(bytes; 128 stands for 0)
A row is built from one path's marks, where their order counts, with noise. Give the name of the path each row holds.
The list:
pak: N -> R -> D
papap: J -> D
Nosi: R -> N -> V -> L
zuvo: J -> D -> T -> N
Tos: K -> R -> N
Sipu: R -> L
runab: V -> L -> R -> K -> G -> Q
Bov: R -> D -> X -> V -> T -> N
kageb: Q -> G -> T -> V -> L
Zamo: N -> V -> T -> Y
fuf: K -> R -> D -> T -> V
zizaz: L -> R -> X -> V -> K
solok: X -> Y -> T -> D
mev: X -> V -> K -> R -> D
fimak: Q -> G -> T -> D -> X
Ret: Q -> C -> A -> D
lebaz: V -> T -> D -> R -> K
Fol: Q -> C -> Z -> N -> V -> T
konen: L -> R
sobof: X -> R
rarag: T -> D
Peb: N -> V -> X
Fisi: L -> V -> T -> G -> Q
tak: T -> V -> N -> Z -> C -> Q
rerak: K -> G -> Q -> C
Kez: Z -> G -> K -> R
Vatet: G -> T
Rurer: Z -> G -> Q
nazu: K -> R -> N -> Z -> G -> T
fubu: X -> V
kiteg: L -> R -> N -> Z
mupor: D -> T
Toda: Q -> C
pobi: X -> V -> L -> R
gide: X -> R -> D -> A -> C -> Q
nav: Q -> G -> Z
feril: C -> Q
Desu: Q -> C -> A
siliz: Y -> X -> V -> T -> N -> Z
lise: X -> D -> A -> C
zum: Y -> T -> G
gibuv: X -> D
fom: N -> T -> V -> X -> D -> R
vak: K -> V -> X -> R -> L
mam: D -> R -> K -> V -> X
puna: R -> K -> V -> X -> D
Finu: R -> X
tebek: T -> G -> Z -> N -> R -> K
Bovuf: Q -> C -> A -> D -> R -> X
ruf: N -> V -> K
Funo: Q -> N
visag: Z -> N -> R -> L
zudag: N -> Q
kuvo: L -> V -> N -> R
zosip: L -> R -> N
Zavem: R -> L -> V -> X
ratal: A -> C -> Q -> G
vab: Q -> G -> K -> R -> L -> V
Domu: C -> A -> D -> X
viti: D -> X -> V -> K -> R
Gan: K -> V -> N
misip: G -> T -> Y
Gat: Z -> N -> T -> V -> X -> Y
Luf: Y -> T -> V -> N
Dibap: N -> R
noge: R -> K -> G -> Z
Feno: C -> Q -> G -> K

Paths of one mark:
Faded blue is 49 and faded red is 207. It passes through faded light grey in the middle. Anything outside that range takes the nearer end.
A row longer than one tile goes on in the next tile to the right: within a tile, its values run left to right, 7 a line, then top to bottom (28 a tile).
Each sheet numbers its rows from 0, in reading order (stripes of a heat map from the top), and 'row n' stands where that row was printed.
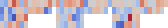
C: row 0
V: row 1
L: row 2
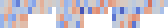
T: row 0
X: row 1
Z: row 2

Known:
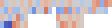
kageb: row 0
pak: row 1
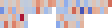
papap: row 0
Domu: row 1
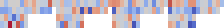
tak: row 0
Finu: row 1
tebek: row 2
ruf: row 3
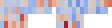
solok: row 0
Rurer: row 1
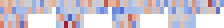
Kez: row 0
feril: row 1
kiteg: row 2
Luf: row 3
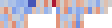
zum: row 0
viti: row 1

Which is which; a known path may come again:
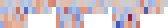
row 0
gibuv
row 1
kuvo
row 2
vak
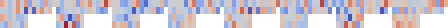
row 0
mam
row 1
feril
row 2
Zamo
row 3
Fol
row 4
Domu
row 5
Luf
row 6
rerak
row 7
pak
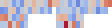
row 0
zudag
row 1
Rurer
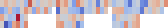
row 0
visag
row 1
lebaz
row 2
Vatet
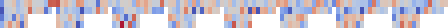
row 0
Desu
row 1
zizaz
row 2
tak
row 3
Peb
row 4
Bovuf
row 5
siliz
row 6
noge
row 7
nav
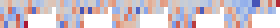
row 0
konen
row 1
Finu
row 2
puna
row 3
sobof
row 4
zum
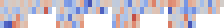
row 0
kageb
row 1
misip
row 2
mupor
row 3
tebek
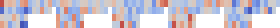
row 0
ruf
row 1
Dibap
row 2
runab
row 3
solok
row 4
Gat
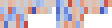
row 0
pobi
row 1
lise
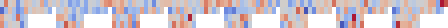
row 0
Tos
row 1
Fisi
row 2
Kez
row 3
papap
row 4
kiteg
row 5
fimak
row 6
Sipu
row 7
Ret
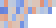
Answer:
Funo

